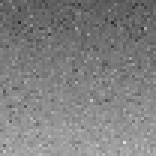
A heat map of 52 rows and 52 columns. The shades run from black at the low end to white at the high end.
Stripes: none. Histogram: bell-shaped. Slope: up to the bottom. Odd rows or columns: none. Average level on the scale: 50%. Grain: fine.
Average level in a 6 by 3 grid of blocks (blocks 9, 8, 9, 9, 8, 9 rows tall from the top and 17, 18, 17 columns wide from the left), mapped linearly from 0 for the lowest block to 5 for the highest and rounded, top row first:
0 0 0
1 1 1
2 2 2
3 3 3
4 4 4
5 5 5
